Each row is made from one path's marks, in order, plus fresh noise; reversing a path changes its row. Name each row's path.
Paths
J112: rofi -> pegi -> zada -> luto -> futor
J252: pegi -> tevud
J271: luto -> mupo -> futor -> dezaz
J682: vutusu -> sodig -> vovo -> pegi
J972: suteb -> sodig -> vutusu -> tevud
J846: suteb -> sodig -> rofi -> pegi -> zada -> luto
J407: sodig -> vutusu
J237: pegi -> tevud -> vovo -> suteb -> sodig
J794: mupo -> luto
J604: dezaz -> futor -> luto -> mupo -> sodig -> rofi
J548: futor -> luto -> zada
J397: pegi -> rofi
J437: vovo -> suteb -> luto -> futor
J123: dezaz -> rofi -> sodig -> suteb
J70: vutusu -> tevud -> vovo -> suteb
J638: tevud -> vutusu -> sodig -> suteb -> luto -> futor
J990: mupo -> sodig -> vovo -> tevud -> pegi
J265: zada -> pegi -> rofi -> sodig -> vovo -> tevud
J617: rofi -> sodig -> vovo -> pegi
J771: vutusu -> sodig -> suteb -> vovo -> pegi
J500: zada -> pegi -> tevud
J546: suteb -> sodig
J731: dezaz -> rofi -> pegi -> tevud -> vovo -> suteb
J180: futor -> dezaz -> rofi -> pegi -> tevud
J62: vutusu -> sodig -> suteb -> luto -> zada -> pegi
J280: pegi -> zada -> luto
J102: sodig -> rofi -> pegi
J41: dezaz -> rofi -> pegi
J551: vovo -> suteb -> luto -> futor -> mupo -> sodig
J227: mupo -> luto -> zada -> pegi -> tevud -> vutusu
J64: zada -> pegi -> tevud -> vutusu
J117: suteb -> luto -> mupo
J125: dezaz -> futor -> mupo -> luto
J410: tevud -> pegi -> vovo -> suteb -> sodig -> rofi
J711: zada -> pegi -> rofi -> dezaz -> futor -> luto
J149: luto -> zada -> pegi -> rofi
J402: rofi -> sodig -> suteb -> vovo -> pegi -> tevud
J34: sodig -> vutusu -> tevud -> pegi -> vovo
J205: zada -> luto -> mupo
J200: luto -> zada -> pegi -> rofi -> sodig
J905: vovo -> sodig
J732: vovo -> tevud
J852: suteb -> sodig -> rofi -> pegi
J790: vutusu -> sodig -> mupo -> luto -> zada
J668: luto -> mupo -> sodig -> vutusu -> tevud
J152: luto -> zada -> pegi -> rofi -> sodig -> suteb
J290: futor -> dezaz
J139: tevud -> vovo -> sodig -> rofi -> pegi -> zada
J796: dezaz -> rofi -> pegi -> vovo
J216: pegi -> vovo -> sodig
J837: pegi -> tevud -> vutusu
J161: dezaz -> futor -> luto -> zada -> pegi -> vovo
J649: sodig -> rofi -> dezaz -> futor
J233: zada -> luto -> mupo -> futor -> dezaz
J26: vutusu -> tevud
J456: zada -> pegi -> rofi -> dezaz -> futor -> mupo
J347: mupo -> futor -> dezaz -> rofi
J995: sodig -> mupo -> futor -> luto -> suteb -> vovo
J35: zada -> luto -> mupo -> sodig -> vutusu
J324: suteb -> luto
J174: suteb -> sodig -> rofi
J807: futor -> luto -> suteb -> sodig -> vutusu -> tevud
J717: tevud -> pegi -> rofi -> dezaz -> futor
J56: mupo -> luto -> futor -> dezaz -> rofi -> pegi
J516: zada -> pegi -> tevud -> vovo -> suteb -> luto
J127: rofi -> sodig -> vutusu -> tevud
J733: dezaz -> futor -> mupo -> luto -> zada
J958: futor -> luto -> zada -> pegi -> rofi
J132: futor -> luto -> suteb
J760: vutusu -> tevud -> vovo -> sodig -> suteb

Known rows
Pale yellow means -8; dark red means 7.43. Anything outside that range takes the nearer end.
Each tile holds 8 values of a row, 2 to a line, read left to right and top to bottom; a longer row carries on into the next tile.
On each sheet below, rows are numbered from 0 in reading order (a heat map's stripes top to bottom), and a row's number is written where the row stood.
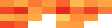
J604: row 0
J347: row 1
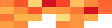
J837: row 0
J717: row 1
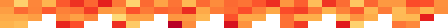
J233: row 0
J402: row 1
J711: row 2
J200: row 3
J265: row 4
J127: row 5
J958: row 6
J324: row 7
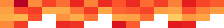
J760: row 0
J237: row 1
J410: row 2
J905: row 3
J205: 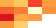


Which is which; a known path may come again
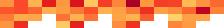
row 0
J127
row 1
J972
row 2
J760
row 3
J717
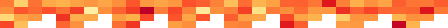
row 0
J711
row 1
J790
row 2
J123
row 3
J117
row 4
J35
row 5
J990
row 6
J347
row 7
J796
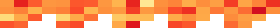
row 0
J995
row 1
J551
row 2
J407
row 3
J604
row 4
J180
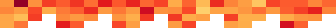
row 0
J70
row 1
J402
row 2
J731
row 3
J668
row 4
J64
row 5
J852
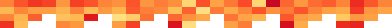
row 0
J516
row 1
J324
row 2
J638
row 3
J280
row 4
J837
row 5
J139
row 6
J905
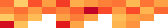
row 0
J958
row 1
J41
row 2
J125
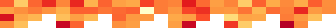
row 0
J500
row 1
J682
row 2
J794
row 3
J546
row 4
J112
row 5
J200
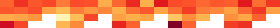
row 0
J410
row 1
J132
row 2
J34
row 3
J617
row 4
J237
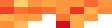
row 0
J456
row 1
J846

